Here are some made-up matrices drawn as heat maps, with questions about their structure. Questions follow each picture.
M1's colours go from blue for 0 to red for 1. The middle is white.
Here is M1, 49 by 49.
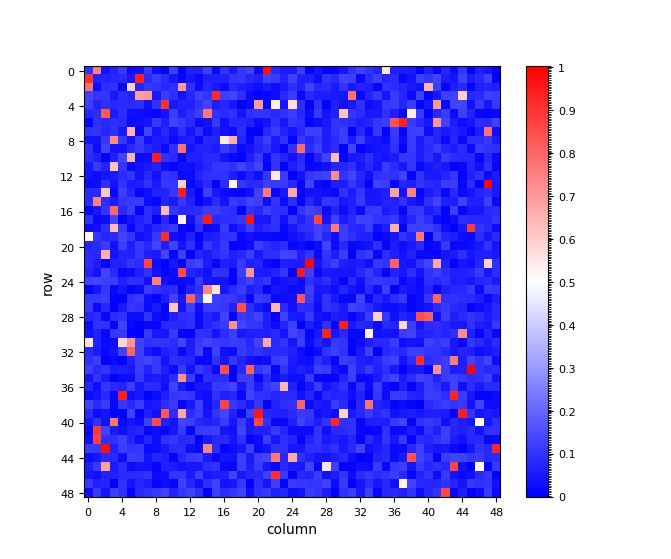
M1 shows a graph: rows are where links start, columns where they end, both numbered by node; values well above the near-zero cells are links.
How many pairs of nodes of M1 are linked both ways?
2
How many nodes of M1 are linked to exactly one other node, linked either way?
1
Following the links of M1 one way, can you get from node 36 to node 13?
no
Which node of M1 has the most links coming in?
node 11
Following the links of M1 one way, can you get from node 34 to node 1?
yes
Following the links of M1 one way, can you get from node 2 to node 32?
no
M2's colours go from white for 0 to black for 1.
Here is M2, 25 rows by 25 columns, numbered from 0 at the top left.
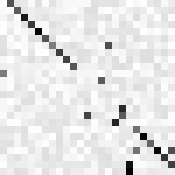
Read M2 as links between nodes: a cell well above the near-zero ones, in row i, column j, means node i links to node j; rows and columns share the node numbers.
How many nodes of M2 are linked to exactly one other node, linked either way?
3
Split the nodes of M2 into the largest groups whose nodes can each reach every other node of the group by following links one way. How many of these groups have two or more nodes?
3
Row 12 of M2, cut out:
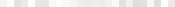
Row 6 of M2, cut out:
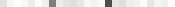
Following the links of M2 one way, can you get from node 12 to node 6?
no
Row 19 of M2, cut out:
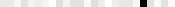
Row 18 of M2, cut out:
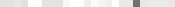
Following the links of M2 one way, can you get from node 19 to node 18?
yes
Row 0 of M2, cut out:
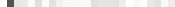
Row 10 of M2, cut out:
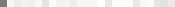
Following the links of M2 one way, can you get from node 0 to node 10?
yes
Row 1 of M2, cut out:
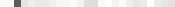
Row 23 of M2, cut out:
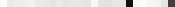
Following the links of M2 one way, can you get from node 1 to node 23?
no
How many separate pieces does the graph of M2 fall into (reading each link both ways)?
4
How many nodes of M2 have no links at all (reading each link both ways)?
1
